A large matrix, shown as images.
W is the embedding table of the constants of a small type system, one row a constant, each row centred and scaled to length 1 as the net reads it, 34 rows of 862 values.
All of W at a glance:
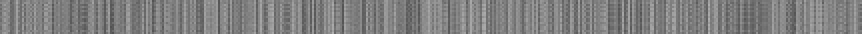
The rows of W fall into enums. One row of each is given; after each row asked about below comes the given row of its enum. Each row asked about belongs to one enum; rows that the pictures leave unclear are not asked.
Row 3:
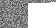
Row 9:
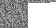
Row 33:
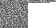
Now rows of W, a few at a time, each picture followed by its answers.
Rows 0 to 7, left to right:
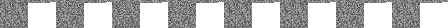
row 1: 3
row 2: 33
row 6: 3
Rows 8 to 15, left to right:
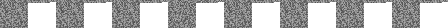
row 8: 9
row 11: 3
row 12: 9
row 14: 9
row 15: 9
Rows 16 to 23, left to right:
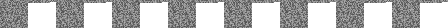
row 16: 3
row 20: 9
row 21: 9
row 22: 3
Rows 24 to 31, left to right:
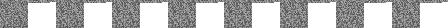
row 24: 33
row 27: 9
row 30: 3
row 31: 9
